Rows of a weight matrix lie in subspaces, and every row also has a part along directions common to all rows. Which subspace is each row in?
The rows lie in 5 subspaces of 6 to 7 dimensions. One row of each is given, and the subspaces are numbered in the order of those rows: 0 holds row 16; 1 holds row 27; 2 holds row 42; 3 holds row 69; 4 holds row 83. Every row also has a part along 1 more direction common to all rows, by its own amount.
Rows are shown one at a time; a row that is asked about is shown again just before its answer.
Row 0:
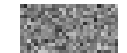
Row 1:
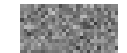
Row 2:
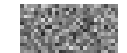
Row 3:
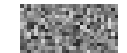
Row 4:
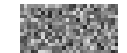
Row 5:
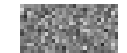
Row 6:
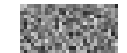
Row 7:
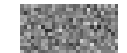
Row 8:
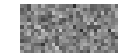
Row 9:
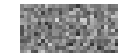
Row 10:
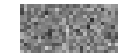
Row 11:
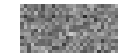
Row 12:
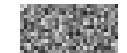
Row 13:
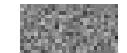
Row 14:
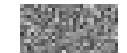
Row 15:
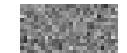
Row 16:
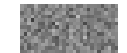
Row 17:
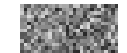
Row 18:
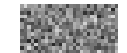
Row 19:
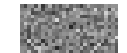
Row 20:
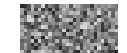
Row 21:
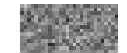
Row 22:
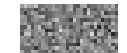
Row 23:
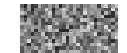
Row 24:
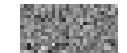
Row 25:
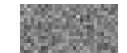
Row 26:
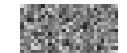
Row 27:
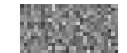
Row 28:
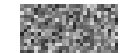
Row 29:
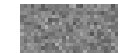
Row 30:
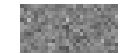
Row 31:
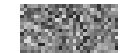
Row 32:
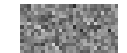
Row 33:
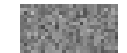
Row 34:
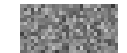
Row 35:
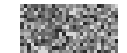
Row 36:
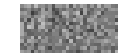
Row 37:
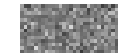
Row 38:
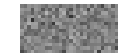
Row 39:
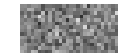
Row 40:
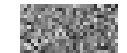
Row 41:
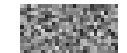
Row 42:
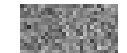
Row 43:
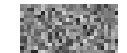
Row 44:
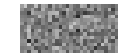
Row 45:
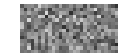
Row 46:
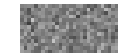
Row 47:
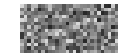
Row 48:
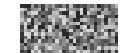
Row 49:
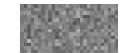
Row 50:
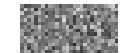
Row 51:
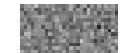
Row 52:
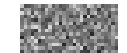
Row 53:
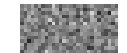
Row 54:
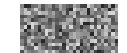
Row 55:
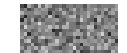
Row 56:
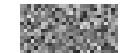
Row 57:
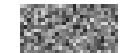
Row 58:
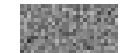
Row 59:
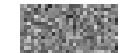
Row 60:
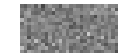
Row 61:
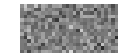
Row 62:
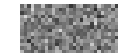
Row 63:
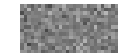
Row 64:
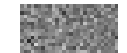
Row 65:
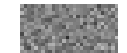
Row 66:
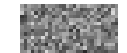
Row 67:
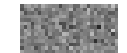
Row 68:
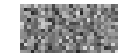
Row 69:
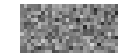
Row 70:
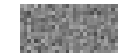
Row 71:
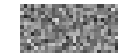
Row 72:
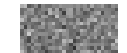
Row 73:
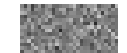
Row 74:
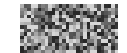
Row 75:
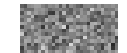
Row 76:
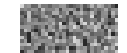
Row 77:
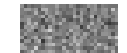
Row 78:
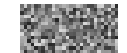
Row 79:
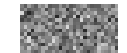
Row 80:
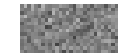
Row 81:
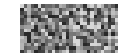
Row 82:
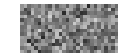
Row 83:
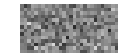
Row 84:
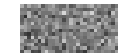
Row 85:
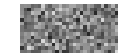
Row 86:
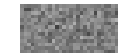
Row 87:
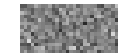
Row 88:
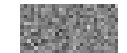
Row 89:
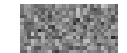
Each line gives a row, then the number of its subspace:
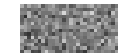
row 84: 1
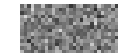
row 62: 4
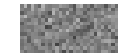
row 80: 4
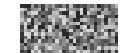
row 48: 1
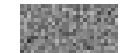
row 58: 1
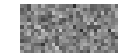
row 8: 4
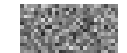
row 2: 4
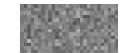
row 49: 3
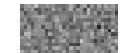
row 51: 4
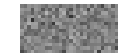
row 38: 0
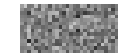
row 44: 3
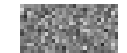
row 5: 1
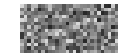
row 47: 0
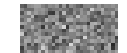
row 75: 0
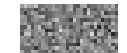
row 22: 4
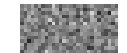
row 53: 1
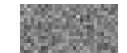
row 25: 0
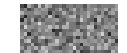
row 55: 0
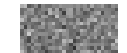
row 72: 0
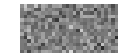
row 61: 3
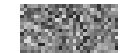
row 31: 0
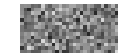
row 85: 3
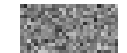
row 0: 2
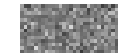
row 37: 4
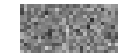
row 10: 2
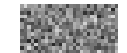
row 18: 3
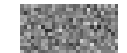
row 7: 4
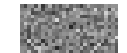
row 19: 3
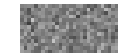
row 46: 0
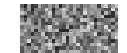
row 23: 4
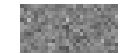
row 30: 2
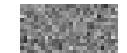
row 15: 3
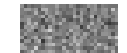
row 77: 1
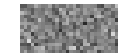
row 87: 1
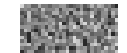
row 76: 1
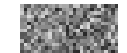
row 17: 2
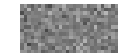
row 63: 0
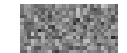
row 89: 3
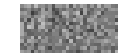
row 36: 1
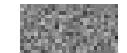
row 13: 1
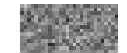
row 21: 2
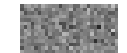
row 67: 4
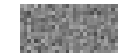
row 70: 3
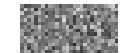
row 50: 2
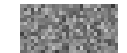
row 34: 2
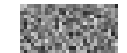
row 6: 1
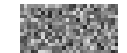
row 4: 3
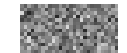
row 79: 0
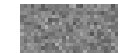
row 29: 4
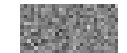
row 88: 2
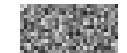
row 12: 1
